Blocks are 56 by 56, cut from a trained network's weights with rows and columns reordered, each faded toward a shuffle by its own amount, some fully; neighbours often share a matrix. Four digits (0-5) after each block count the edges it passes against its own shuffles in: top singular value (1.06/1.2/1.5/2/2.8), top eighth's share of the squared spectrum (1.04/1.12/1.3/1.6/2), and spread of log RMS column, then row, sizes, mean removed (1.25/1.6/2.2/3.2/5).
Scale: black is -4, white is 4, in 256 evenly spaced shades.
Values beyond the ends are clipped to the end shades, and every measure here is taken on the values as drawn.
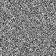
2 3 0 1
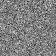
0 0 0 0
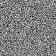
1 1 0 0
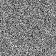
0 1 0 0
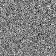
2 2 0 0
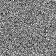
1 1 0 0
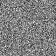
0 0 0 0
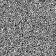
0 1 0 0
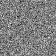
0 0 0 0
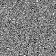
0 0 0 0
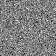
0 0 0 0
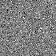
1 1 0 0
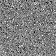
0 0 0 0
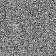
2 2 0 1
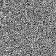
2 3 0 1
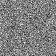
0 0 0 0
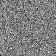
0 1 0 0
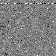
3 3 0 1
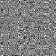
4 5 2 3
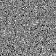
2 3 1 1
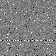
3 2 0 1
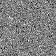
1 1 0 0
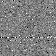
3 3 0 1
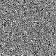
2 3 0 1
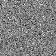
1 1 0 1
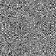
3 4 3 2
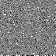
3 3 1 1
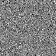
2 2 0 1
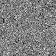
1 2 0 0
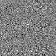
3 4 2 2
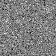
0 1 0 0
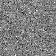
1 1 0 0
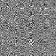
3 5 3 2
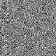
3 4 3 2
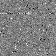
2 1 0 1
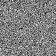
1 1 0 0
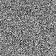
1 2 0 0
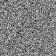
2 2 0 0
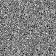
1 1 0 1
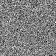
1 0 0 0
